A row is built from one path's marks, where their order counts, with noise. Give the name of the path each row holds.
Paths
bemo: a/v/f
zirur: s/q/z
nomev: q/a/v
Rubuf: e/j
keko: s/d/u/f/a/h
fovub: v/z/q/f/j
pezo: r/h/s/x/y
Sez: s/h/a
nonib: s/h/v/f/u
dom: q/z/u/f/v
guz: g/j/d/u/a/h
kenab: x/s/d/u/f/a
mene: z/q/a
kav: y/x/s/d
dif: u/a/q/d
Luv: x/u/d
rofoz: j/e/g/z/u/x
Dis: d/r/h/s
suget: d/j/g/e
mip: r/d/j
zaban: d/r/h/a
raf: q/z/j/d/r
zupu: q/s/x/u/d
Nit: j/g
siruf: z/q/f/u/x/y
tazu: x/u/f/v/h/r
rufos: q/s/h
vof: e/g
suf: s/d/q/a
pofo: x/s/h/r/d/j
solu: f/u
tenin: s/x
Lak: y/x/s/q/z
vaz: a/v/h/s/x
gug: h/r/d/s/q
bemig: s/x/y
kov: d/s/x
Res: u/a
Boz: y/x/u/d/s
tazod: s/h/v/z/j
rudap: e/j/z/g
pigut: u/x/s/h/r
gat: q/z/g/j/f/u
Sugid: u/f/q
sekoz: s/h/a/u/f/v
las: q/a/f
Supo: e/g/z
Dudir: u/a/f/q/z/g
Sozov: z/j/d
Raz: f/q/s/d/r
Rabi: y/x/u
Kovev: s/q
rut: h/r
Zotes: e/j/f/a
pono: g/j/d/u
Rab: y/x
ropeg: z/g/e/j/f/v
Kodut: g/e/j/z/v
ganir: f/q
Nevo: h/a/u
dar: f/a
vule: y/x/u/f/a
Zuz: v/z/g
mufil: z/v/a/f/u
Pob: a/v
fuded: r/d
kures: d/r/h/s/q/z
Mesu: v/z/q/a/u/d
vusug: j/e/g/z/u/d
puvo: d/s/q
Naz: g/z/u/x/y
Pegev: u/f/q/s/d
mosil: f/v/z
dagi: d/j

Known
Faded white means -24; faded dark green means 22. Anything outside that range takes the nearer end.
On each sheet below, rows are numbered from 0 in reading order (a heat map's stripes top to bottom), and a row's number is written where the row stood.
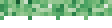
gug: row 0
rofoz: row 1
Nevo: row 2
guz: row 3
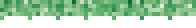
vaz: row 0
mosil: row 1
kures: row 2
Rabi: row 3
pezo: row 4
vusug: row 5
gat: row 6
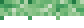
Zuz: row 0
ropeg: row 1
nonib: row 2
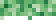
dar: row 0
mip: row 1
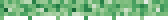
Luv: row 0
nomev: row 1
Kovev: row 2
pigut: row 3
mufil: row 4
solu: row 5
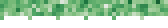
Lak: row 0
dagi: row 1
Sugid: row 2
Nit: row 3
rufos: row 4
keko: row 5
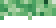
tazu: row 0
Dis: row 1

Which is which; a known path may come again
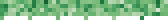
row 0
Dudir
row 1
Sez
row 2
mosil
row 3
sekoz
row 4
ganir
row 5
rut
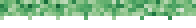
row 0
kenab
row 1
Raz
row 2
Pegev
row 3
siruf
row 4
las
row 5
mip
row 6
Mesu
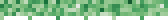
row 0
puvo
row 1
pofo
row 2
vusug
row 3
Kovev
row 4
keko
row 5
gat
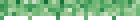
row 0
kures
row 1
nonib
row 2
mene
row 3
Lak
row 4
tazod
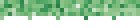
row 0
bemo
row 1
Rab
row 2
pono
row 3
raf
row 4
fovub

